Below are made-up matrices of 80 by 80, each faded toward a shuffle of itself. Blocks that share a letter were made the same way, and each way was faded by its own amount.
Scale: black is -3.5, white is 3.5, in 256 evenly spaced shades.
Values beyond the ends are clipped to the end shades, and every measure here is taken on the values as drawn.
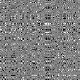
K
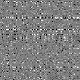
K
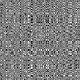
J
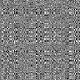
J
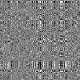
J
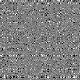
K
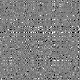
K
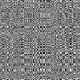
J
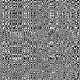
J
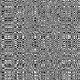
J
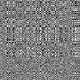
J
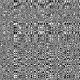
J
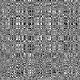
J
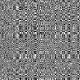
J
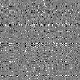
K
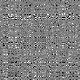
K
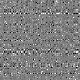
K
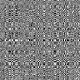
J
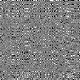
K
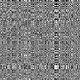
J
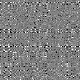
K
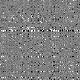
K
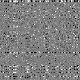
K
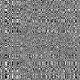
J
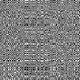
J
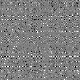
K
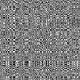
J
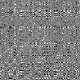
K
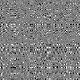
K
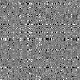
K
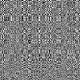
J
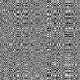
J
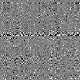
K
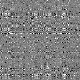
K
